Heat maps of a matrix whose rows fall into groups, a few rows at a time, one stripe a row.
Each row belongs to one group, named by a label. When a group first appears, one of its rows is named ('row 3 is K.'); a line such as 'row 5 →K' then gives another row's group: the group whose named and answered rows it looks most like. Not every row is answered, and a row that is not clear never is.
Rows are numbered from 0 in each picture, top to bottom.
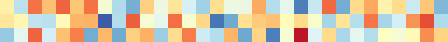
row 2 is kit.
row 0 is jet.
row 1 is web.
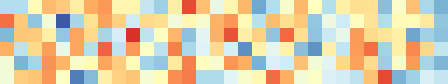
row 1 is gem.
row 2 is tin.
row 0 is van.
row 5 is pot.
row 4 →van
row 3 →jet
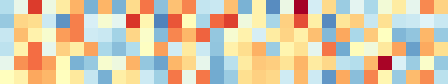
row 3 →kit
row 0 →kit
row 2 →web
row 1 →tin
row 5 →web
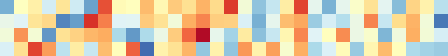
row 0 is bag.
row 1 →gem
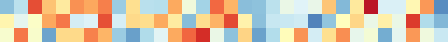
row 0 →jet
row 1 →bag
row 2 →van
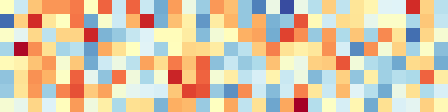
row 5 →web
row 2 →kit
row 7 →kit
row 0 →jet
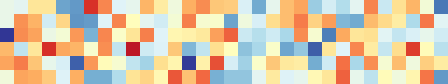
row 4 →gem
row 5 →web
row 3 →jet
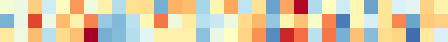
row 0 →kit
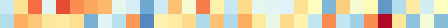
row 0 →van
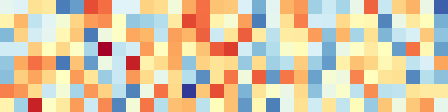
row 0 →gem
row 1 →van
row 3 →bag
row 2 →web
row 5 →tin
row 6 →gem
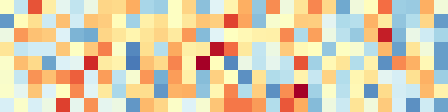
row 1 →bag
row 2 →pot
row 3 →bag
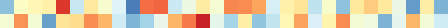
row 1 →van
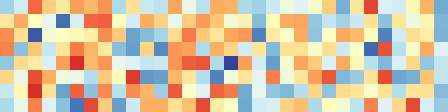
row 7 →gem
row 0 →jet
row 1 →gem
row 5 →pot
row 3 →kit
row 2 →van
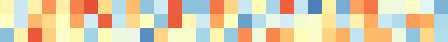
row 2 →pot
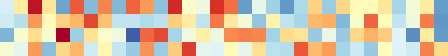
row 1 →jet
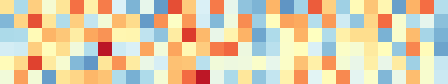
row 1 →pot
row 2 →van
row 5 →van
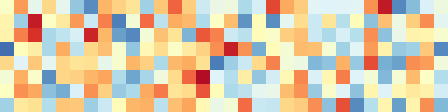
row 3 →bag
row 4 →web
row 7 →web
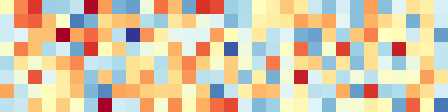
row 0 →gem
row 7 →bag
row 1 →pot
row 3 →gem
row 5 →kit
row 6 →web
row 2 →jet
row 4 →web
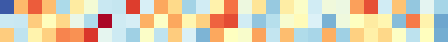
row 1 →bag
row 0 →tin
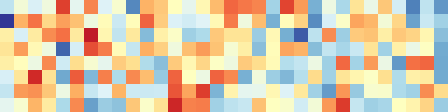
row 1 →tin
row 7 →web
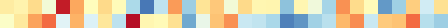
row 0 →van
